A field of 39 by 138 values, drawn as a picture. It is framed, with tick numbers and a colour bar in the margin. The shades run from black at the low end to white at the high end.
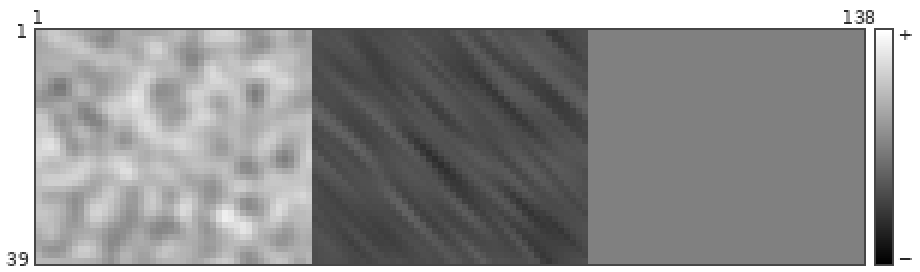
It is made of 1 by 3 panels. Panel 1,1: high, blotchy. Panel 1,2: low, slanting down to the right, faint in contrast. Panel 1,3: middling, flat.
